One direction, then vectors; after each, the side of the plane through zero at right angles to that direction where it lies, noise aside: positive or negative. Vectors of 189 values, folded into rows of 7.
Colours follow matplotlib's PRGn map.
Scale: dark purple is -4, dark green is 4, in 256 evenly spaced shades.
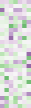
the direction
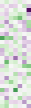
negative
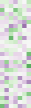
negative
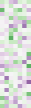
negative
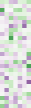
negative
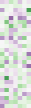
positive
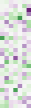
negative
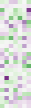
negative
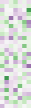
positive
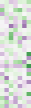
negative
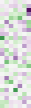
negative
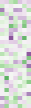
positive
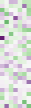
negative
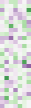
positive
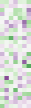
negative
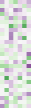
positive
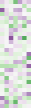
positive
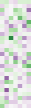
negative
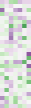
positive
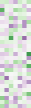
negative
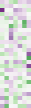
positive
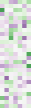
negative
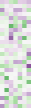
positive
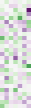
negative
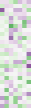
positive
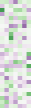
negative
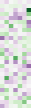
positive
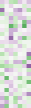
positive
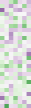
positive
